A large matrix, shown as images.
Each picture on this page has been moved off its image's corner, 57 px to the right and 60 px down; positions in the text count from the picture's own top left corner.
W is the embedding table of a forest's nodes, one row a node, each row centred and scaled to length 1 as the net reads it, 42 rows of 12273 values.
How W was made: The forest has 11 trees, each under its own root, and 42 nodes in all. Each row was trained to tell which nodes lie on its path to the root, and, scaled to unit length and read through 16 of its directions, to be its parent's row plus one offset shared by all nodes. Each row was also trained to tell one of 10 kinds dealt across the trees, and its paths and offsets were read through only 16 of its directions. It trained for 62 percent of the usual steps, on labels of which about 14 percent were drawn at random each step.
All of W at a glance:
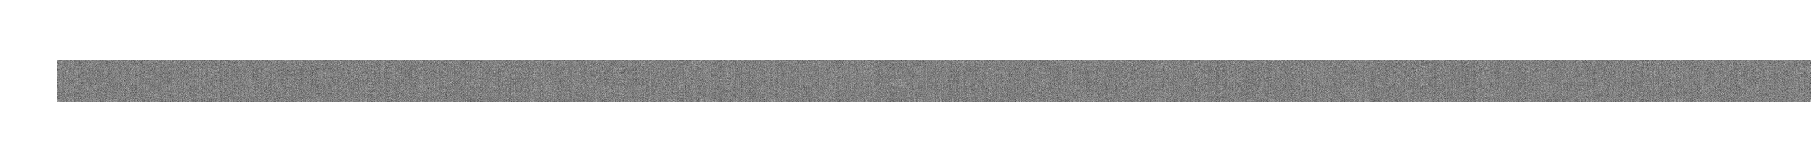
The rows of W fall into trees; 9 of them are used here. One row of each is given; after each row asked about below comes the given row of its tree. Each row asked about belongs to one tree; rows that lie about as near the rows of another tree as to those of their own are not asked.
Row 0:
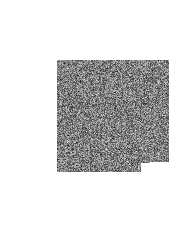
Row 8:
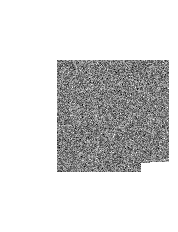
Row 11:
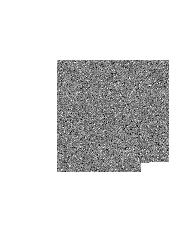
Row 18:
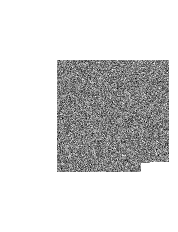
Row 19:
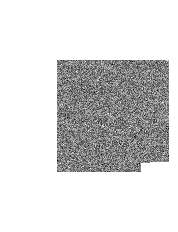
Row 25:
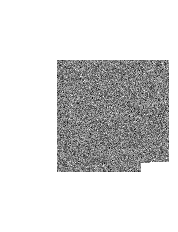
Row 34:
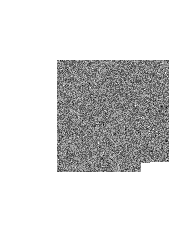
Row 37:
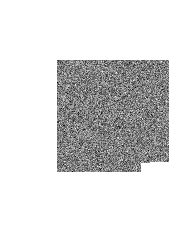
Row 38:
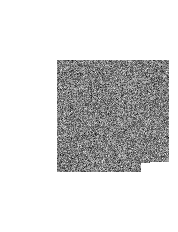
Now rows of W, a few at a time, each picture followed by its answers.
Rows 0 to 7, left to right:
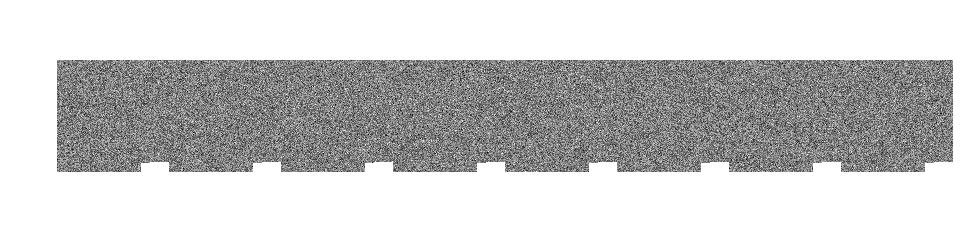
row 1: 34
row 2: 25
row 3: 38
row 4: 0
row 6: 37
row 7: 18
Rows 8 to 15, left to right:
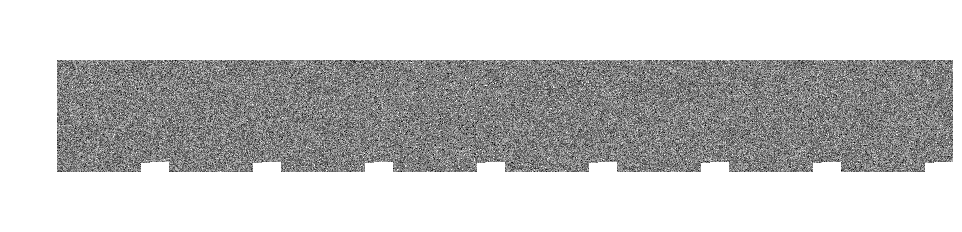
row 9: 8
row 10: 37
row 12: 19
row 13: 19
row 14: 11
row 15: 38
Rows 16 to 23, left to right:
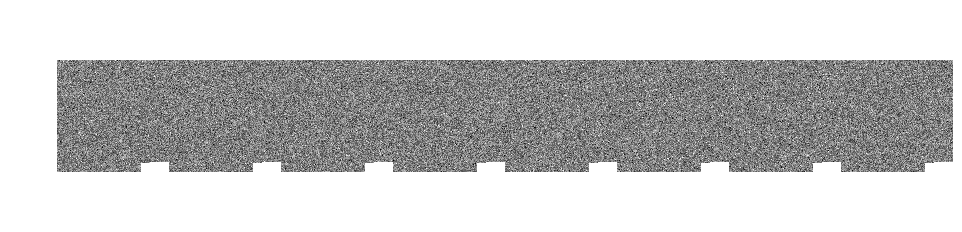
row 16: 11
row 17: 8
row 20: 8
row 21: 18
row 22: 25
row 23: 19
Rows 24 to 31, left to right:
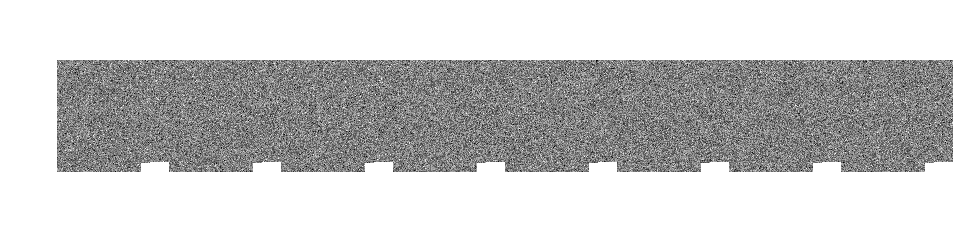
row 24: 37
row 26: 8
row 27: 34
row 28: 38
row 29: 11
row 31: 18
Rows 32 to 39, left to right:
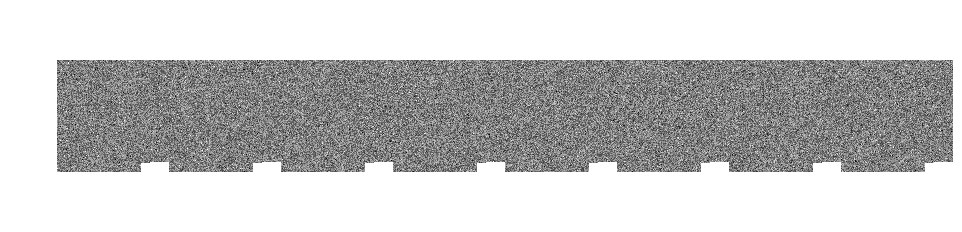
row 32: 38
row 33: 8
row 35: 0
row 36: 34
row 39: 18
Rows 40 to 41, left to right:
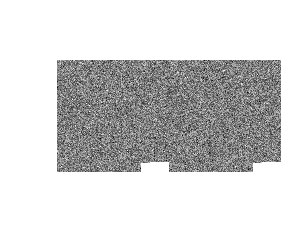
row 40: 0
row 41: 18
